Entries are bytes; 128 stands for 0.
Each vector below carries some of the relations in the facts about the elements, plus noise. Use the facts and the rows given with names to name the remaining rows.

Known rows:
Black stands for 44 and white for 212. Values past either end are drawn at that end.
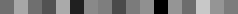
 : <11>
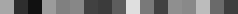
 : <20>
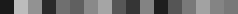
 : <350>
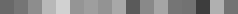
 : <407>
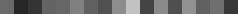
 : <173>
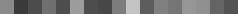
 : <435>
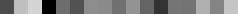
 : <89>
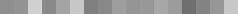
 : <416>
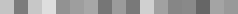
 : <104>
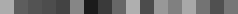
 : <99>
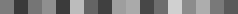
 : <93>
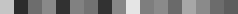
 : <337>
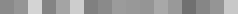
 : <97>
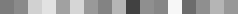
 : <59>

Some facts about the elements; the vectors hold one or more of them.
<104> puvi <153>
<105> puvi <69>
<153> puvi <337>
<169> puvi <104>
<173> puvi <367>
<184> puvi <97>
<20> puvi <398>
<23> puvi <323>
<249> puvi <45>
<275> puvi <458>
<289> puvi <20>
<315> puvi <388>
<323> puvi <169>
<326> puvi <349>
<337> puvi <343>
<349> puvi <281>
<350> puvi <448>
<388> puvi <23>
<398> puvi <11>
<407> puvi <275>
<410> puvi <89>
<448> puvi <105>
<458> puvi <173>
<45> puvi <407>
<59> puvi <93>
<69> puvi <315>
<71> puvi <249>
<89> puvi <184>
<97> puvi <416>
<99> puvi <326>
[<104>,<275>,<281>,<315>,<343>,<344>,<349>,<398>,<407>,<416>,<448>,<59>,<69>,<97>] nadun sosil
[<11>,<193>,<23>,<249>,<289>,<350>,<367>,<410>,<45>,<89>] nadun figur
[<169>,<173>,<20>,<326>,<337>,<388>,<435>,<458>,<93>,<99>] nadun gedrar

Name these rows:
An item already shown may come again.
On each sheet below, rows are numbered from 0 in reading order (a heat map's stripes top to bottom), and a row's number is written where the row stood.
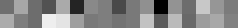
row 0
<11>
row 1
<398>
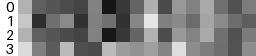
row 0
<326>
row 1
<337>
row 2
<326>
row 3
<153>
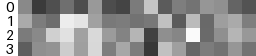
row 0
<435>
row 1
<398>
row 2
<59>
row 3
<69>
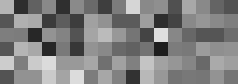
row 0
<169>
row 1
<23>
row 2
<71>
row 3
<193>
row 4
<343>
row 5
<448>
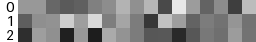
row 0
<184>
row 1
<69>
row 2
<45>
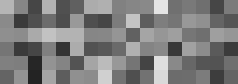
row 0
<323>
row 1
<435>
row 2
<344>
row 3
<388>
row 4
<71>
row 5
<105>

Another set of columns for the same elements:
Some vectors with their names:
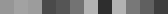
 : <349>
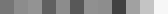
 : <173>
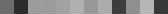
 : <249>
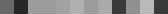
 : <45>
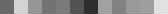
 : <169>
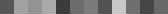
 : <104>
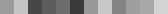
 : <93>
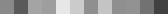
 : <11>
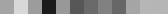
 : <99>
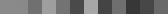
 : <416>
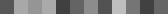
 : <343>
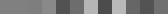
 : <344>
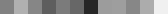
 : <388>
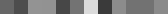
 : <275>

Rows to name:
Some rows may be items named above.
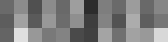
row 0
<323>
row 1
<153>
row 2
<337>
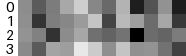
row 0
<89>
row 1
<350>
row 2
<184>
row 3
<11>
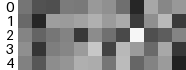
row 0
<71>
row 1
<45>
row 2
<69>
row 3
<350>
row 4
<193>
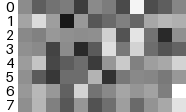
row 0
<448>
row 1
<326>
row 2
<398>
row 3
<59>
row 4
<93>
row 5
<105>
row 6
<20>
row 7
<435>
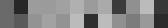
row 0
<45>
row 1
<23>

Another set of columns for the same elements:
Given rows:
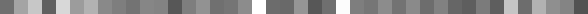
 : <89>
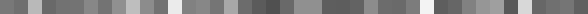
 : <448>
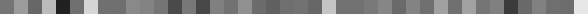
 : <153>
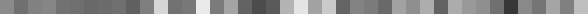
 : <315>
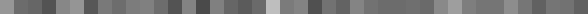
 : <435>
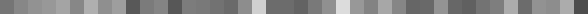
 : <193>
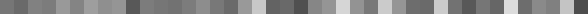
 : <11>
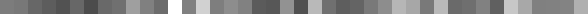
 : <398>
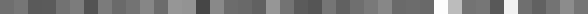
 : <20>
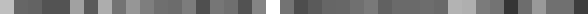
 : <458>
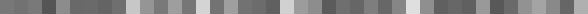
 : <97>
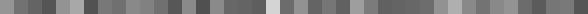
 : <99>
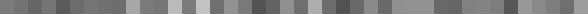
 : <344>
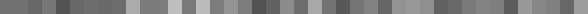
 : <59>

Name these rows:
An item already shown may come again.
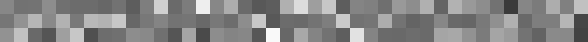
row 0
<315>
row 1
<350>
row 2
<326>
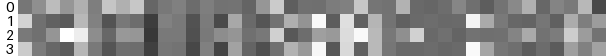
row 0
<350>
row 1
<388>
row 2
<23>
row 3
<388>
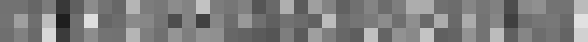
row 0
<343>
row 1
<153>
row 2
<104>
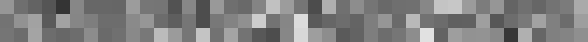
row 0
<337>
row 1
<184>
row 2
<69>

